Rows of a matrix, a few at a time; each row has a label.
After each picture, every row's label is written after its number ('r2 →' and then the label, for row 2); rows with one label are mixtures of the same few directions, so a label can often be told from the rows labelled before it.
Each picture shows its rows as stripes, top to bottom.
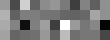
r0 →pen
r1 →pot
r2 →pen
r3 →pen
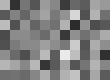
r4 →pot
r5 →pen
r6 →pen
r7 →pen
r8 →pen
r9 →pen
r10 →pot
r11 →pen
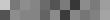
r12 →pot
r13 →pen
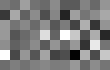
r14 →pen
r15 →pen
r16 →pot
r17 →pen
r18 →pot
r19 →pot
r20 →pen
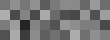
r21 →pot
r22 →pot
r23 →pen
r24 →pen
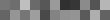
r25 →pen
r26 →pot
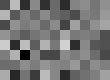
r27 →pen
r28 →pot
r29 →pen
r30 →pen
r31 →pen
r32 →pen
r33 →pen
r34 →pot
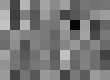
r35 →pen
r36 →pot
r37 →pen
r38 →pot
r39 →pen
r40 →pen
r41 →pen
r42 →pot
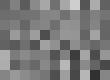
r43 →pen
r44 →pot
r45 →pen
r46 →pot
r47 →pot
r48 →pot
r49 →pen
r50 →pot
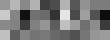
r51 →pot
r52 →pen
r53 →pen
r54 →pot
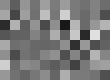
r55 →pen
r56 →pen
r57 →pen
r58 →pot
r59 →pen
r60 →pot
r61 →pot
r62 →pen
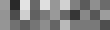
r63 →pen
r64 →pen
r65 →pen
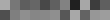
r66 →pen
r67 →pen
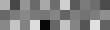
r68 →pen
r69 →pen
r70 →pot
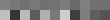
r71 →pen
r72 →pen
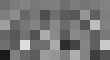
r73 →pen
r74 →pen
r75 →pot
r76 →pot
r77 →pen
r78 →pot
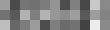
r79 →pot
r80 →pen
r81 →pot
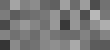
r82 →pot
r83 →pot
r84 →pen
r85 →pot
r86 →pot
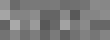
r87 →pot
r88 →pot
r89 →pot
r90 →pen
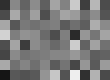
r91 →pot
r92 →pot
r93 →pot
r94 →pot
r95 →pen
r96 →pot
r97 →pot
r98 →pot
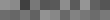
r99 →pen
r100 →pot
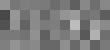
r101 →pot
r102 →pot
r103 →pen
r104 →pot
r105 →pot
